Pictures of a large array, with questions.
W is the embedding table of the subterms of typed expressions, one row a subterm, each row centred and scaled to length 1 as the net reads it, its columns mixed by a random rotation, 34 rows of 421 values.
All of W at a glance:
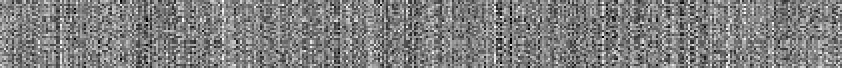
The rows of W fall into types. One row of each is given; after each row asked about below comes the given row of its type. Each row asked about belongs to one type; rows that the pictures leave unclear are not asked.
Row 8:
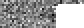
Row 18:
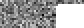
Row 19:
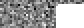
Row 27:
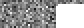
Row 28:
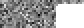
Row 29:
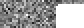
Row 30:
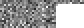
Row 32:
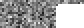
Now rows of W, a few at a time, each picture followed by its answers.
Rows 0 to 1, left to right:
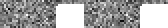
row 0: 29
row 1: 29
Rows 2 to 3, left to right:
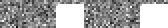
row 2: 19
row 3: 30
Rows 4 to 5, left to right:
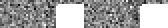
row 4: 19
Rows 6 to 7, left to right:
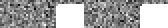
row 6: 19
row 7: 29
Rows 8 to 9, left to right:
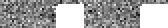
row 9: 18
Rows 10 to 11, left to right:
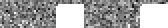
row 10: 18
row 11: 19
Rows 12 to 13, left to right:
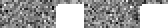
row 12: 28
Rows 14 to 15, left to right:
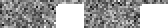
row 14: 28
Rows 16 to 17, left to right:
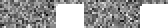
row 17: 29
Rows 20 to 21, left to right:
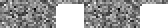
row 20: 32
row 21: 32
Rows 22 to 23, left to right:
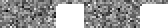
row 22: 28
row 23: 32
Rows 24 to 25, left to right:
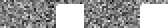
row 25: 30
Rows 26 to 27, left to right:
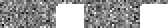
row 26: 30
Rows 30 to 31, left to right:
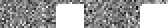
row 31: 28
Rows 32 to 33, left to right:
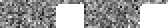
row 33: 28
